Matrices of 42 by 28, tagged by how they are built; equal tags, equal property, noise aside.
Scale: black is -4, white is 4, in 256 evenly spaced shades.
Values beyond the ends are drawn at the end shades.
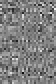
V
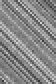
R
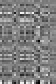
V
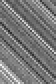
R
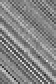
R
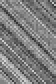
R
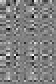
V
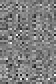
V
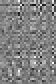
V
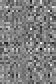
V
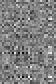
V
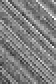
R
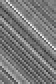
R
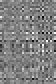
V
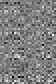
V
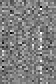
V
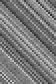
R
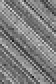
R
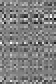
V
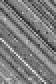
R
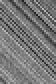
R
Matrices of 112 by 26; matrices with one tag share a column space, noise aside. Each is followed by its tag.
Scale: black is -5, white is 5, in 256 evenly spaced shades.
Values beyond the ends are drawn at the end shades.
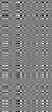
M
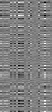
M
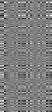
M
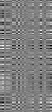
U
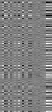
M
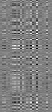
U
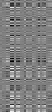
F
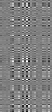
F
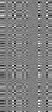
M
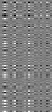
M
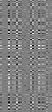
U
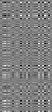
M
